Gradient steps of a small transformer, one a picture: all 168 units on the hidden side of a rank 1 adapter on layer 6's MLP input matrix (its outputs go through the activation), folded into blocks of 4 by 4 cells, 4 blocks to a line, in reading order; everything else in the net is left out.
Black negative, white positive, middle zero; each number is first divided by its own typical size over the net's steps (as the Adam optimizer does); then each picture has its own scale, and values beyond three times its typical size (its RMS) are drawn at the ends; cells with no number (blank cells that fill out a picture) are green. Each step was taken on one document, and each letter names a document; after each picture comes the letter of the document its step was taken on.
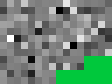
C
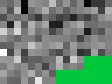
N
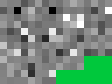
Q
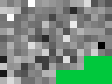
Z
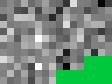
C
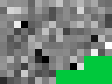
Z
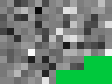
C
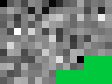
N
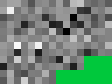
Z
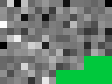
C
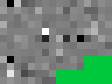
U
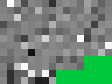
U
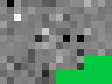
U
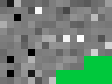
U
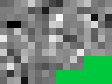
N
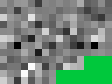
Z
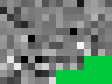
Z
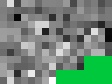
C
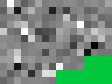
Q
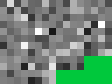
C
